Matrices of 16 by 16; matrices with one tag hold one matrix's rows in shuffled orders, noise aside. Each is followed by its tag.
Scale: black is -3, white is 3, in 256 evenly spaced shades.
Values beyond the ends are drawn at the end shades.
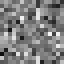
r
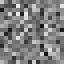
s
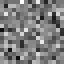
r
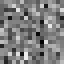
s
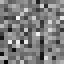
s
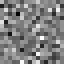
r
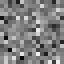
r
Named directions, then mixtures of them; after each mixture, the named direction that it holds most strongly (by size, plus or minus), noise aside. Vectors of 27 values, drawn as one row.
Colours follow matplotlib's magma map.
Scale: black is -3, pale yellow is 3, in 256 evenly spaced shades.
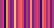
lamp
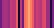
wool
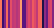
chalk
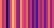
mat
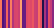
chalk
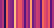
lamp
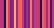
lamp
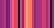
wool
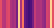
wool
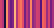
lamp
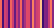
chalk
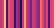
lamp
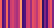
chalk
